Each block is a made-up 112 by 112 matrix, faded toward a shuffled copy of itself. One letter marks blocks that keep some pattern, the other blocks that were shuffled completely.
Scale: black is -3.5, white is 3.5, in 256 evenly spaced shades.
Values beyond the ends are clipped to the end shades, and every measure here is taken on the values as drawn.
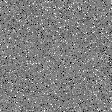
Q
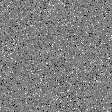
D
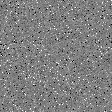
D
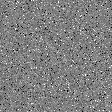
D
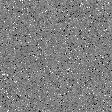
D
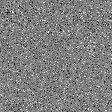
Q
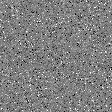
D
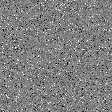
Q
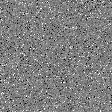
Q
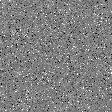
D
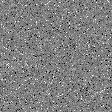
D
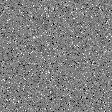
Q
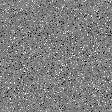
D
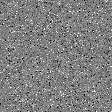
Q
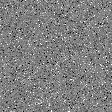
D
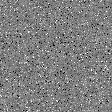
Q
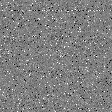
Q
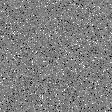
D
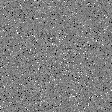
D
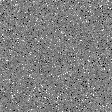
D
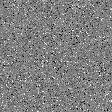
Q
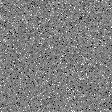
D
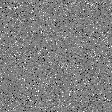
Q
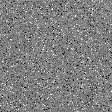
Q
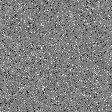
D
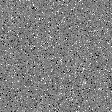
D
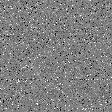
Q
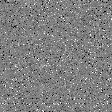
Q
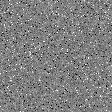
D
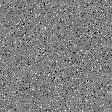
D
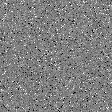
D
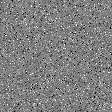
D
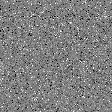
Q
